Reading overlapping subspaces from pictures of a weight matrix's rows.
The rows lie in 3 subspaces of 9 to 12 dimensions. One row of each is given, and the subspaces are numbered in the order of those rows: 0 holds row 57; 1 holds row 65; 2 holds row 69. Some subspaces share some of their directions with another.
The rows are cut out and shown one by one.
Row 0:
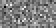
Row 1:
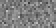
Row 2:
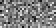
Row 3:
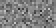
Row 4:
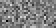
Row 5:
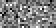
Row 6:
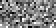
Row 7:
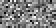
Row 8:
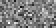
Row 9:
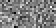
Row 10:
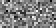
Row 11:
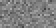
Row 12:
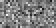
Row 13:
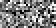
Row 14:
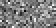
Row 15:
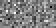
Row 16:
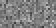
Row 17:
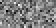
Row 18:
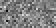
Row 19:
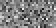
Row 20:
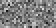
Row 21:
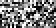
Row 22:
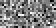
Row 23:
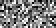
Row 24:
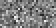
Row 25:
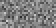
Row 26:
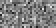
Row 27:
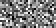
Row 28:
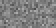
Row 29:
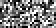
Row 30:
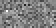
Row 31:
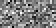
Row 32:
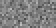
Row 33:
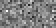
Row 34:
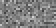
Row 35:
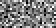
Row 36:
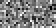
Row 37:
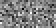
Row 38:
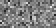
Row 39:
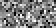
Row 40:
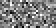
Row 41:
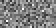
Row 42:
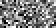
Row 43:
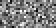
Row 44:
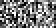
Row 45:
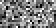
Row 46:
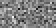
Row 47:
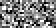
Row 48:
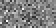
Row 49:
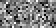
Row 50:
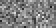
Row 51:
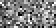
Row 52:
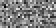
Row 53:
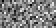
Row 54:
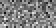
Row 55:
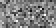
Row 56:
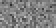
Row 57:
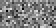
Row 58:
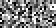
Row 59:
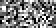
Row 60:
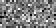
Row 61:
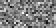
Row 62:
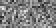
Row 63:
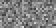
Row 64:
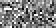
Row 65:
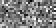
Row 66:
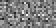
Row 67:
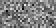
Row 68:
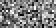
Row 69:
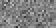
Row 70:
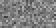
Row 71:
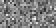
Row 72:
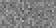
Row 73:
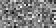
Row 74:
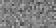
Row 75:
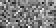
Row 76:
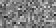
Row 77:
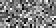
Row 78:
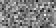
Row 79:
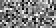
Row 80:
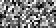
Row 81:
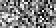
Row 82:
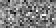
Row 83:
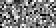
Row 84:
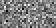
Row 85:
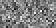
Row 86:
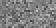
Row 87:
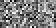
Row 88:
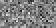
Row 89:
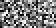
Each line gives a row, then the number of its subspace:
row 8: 0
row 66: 1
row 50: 1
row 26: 1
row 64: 2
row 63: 1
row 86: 2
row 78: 0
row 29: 2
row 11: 2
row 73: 0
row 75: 2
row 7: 2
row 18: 1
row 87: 1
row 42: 0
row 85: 1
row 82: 1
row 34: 2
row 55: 1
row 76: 0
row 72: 1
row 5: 1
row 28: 0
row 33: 0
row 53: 2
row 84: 0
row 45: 2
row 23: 2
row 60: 2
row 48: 0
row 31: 2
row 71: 0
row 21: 2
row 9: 0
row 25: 1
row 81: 2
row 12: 1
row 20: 1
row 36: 2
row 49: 2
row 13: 2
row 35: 0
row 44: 1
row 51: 0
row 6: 1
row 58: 1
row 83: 1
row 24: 1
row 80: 2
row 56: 1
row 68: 0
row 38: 2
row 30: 0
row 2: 2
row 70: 0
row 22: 2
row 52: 2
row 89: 1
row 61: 1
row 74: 2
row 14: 2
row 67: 0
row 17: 2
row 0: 1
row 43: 0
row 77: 2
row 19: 0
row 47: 2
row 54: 2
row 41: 0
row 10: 1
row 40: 1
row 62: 2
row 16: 2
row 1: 2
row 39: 2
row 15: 1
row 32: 1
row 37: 1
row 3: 2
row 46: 1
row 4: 1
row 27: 1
